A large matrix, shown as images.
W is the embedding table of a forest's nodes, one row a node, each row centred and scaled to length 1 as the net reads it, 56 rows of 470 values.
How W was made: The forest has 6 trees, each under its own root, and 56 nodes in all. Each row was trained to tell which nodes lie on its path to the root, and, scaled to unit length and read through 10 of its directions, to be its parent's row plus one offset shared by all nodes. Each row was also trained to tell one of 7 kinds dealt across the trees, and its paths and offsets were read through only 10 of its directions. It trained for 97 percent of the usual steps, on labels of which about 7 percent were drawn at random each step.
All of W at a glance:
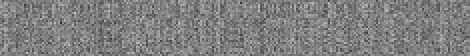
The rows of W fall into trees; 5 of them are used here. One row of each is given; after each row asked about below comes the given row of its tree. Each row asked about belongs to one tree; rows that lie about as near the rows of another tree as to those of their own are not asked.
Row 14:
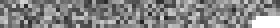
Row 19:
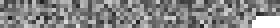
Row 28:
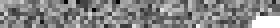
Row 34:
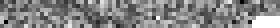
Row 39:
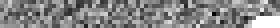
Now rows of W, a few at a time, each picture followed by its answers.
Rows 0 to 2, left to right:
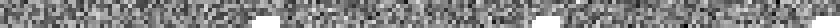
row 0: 39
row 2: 34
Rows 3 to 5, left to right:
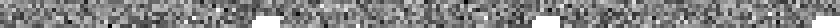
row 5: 28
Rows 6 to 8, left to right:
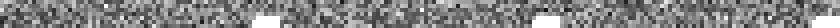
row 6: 28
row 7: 28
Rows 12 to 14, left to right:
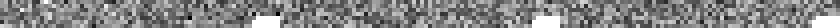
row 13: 39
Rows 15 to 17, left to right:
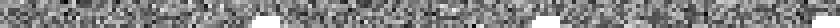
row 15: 28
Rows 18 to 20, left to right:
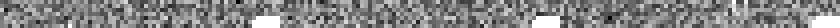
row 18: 14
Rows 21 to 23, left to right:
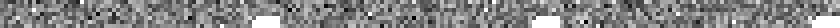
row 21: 34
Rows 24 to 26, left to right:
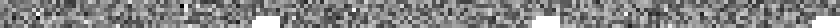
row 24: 34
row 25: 39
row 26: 14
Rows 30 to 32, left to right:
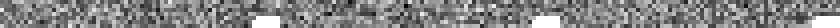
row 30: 28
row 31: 34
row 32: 19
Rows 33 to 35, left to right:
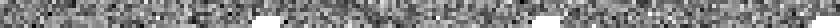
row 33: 34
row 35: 28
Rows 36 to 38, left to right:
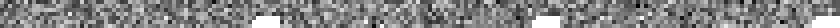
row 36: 34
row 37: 28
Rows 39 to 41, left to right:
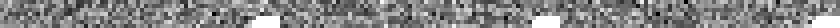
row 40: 34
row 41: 34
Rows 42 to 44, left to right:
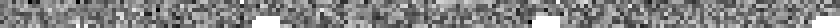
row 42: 28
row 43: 28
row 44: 14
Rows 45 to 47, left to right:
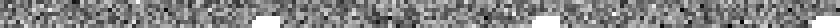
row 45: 34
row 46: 34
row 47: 28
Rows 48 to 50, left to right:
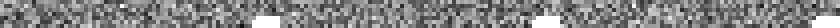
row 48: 28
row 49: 14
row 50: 28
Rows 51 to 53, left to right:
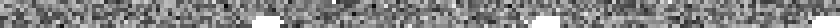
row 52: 34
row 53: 34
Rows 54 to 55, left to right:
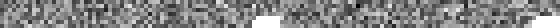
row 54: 14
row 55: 39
